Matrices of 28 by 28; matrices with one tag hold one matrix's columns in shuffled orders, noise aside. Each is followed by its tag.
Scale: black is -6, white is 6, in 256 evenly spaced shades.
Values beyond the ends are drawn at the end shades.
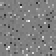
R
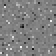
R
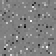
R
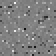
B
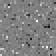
R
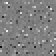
B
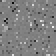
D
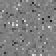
D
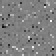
R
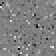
R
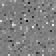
D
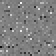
B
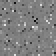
D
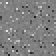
B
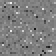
B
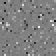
D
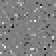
R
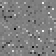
B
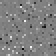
R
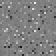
B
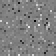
D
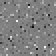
R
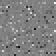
B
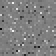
B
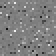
B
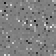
D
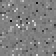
D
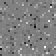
R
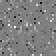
D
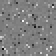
R
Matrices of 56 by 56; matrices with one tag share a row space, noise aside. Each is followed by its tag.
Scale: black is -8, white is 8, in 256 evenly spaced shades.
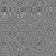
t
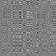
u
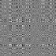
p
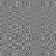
p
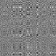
u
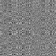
p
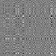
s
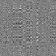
u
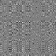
p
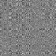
p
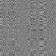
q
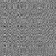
t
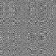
q
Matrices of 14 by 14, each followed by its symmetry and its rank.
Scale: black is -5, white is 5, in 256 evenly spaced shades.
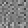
neither, rank three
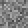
symmetric, full rank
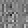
neither, rank three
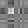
symmetric, rank one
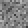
symmetric, full rank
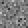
symmetric, full rank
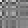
symmetric, rank one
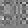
neither, rank two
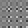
symmetric, rank one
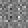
neither, rank three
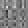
neither, rank two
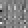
neither, rank three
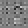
neither, rank two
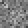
symmetric, full rank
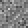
symmetric, full rank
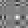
symmetric, rank one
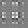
symmetric, rank one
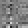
neither, rank two
